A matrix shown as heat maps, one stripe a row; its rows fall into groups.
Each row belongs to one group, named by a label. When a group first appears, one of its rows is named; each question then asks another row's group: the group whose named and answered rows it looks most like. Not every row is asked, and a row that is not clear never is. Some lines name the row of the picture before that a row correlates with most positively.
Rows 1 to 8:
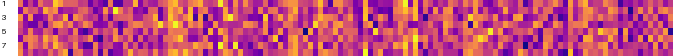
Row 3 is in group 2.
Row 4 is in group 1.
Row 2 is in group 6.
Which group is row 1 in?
1
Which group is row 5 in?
2
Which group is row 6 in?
6
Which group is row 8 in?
2
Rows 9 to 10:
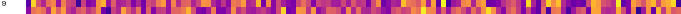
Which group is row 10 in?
6
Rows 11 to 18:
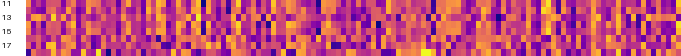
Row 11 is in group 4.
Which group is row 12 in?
4
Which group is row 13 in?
6
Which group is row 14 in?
4
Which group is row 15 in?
4
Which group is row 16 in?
2
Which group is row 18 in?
6
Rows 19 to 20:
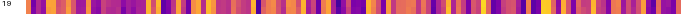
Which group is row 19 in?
4
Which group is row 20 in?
4
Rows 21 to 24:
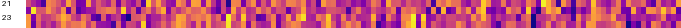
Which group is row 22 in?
6
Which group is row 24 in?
1
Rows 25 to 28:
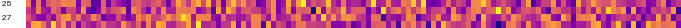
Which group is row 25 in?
2
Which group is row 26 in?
2
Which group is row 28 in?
6
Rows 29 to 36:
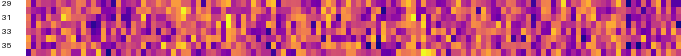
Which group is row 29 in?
1
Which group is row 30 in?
1
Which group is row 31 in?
1
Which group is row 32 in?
2
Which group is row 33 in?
2
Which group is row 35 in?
1
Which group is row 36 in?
6
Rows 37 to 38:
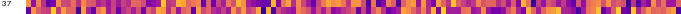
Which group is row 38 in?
6
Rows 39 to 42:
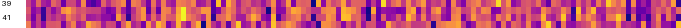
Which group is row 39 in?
2
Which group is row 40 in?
1
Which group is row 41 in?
1
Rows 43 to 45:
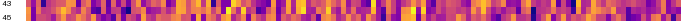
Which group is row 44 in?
2
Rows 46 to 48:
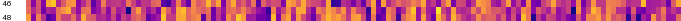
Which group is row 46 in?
4
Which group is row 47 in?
2
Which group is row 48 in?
2
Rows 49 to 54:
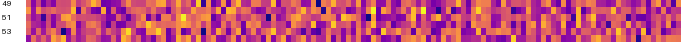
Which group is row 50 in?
2
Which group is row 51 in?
1
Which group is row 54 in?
6
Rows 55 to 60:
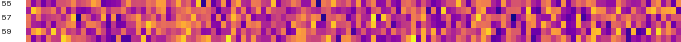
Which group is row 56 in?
6
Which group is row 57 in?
2
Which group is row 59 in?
6
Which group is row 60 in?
1
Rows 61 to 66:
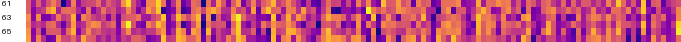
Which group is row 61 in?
4
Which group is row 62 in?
4
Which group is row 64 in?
4
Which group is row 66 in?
2
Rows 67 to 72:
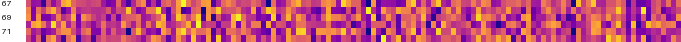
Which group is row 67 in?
1
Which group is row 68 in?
4
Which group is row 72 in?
4
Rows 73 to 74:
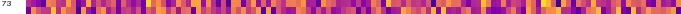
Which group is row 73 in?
4
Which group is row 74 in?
6
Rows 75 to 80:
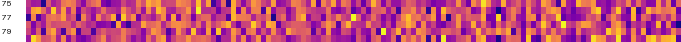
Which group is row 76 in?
6
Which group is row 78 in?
1
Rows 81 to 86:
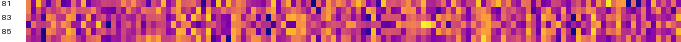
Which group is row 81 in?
2
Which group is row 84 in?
6
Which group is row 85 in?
4
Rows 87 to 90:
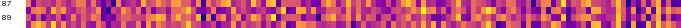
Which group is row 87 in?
1
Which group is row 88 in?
6
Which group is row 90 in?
6
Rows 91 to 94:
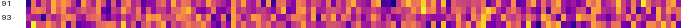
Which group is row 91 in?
6
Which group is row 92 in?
6
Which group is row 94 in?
6
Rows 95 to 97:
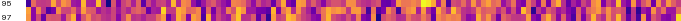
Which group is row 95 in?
6
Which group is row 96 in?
2
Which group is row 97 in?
4
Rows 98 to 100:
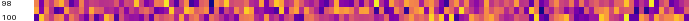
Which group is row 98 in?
4
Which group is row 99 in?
2
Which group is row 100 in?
6
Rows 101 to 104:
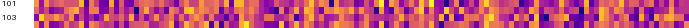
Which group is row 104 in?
2
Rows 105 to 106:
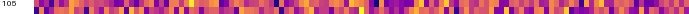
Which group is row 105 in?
1
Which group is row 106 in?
6
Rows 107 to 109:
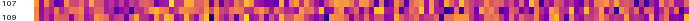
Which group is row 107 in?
2
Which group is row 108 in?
1
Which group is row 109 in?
4
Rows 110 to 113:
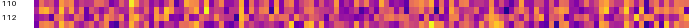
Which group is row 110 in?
6
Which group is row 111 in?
6
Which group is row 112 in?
4
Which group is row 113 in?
6
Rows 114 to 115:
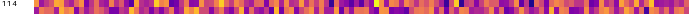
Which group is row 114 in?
4
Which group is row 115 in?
6
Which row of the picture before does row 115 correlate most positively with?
110
